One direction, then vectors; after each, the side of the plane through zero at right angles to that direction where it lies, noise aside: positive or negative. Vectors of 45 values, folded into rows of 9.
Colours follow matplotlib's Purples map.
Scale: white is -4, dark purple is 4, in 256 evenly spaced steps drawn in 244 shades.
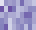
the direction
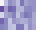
positive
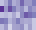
positive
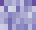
negative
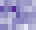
positive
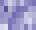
negative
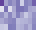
negative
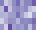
negative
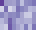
negative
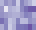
positive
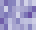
positive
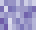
positive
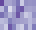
negative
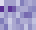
positive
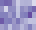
positive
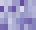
positive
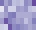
negative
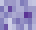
positive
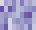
positive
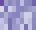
negative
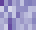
negative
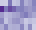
positive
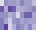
positive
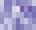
positive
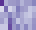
negative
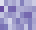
positive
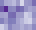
negative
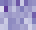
negative
